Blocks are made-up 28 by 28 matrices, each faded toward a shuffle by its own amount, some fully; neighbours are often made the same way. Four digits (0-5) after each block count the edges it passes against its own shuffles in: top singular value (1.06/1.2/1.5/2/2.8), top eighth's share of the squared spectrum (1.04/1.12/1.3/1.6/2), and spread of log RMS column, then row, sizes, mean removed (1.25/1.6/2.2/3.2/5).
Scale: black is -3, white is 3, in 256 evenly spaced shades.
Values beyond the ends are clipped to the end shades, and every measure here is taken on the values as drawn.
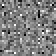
0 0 2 0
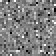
0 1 1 0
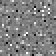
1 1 0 0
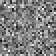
1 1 0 0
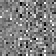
3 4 2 1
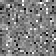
1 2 1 0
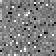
0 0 0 0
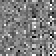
3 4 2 1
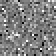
1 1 0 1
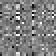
4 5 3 2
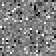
2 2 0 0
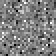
0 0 0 0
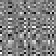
4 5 3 3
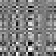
4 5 4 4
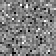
0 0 0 0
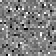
0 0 0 0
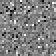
0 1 0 0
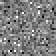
1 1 0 0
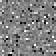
0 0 0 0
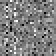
1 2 2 0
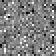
2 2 2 0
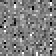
2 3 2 0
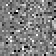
0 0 1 0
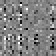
3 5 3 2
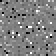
0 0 0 0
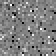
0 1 0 0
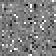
2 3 1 1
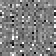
3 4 2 1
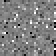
2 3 1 0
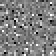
2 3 1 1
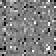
3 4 2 2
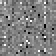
2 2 1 0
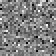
0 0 0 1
